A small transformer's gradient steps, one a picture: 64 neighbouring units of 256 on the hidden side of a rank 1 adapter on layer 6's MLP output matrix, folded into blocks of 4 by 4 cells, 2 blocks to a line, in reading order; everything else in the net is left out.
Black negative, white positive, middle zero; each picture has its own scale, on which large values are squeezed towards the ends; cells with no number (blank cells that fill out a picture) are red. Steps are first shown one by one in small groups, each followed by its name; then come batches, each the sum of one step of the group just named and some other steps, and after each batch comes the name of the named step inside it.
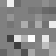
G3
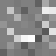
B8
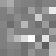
B8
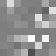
G3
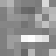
B8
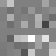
G3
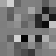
G3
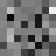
B8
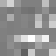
G3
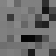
G3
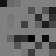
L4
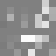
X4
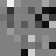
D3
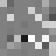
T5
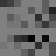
L4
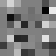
D3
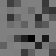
D3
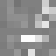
X4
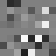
X4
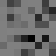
D3
